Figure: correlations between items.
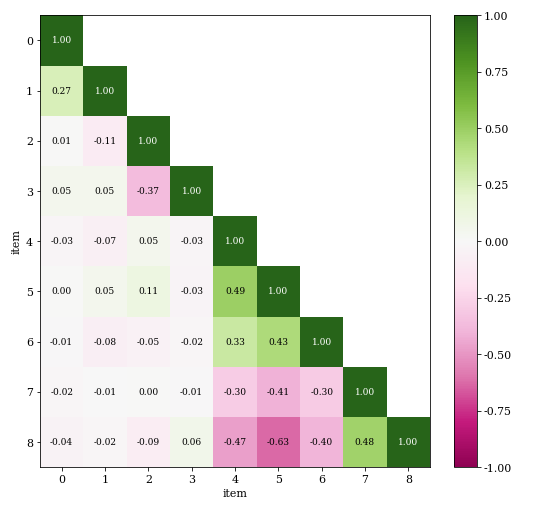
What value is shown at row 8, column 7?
0.48
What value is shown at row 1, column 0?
0.27
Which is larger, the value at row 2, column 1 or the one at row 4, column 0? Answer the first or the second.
the second
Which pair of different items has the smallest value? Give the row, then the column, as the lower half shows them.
8, 5
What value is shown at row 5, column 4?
0.49
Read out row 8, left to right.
-0.04 -0.02 -0.09 0.06 -0.47 -0.63 -0.40 0.48 1.00
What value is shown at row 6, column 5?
0.43
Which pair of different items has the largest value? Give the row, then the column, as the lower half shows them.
5, 4
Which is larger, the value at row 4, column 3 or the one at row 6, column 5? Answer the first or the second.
the second
